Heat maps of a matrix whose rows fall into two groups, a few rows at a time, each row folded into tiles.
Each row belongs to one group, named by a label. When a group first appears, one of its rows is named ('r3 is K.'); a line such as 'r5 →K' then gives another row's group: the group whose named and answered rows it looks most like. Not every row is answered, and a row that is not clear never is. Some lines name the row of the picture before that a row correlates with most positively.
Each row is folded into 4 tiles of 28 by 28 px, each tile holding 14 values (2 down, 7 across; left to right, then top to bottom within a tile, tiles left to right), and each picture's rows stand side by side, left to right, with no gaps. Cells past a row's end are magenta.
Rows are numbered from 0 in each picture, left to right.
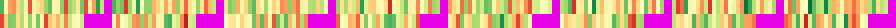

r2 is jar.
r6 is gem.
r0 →gem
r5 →jar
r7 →jar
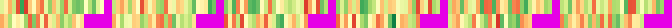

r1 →gem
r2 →jar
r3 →jar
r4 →gem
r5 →jar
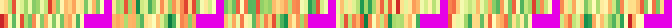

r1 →jar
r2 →jar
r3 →jar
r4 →gem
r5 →jar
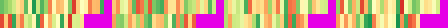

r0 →jar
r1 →gem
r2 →gem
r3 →gem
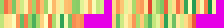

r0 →gem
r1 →gem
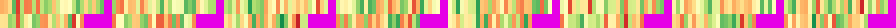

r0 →gem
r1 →gem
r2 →jar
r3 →jar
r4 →jar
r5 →gem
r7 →jar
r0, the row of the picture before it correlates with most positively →0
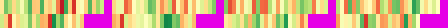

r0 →jar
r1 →jar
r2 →gem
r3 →gem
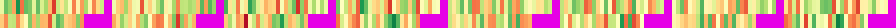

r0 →jar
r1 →gem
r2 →jar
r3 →jar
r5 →gem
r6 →jar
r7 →jar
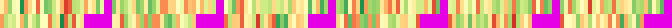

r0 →gem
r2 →jar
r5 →gem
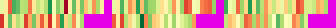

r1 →jar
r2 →jar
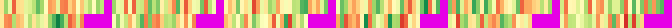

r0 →jar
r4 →jar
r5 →gem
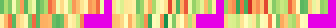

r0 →jar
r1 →jar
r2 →gem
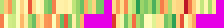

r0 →gem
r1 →jar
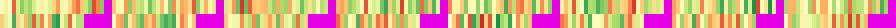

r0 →jar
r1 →jar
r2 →gem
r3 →gem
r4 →jar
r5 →jar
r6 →gem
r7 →gem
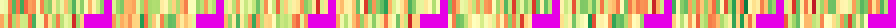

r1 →jar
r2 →jar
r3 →gem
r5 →jar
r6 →gem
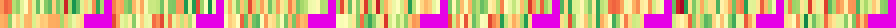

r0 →gem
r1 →gem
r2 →gem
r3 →gem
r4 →jar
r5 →jar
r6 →gem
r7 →gem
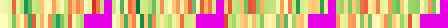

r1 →jar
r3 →gem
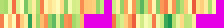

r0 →jar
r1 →jar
